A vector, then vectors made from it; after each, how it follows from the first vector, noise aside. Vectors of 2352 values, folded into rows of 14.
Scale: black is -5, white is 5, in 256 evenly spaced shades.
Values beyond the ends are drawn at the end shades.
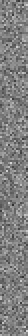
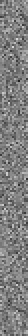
wrapped around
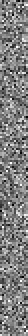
scaled up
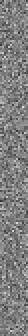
wrapped around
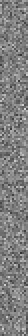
wrapped around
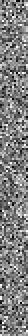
scaled up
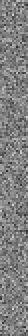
negated
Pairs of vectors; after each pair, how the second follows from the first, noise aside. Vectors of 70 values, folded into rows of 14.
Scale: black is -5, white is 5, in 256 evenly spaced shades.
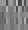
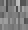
sign-scrambled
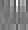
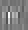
wrapped around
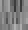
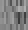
wrapped around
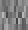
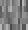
wrapped around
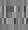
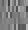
wrapped around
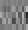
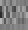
reversed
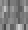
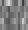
reversed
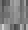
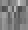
wrapped around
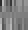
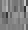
wrapped around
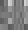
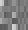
wrapped around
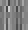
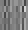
wrapped around
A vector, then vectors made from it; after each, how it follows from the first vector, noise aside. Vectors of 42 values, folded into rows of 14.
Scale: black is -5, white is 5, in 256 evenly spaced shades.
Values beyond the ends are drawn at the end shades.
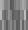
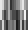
scaled up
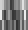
scaled up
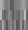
copied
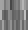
copied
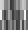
scaled up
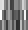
scaled up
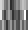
scaled up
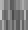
copied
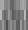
copied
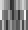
scaled up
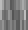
copied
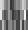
scaled up
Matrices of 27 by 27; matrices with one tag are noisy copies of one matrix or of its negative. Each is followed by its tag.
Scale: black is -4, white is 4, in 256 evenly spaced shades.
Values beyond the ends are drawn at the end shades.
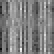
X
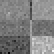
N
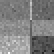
N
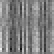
X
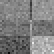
N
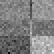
N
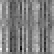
X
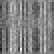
X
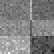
N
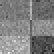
N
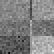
N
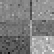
N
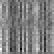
X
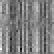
X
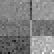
N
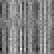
X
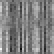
X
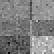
N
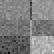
N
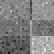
N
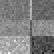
N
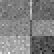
N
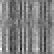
X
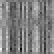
X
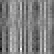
X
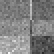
N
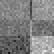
N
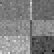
N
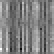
X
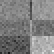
N
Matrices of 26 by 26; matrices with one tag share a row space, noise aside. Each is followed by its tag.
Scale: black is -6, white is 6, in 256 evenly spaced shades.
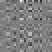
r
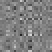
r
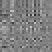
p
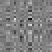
r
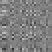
p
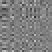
p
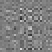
r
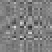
r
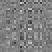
r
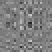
r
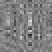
r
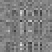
r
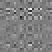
r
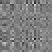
p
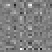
r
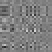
p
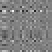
p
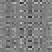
r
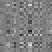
r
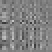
p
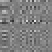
p
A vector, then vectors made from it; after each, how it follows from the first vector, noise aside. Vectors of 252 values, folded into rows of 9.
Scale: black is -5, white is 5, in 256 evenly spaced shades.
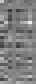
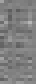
shrunk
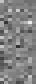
sign-scrambled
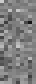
sign-scrambled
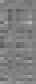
shrunk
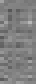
shrunk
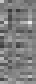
copied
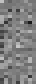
sign-scrambled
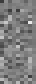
sign-scrambled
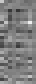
copied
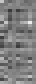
copied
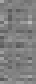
shrunk
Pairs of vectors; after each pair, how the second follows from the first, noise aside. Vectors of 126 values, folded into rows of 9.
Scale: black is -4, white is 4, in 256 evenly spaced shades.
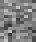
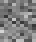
shuffled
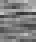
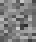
shuffled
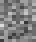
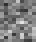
shuffled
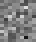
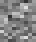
sign-scrambled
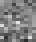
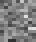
shuffled
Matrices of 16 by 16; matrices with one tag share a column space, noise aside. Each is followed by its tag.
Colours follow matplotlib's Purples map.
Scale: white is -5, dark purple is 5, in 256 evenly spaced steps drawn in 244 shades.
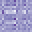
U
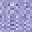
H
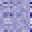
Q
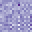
H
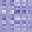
U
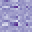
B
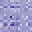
B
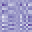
H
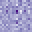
U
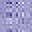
Q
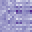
U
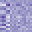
H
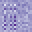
H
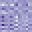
H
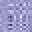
H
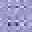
B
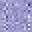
H
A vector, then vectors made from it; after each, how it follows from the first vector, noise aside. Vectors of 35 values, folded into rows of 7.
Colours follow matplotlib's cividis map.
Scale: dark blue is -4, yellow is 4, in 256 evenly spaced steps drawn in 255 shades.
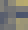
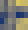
scaled up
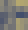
copied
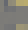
partly zeroed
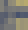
copied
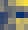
scaled up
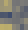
reversed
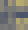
copied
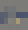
partly zeroed
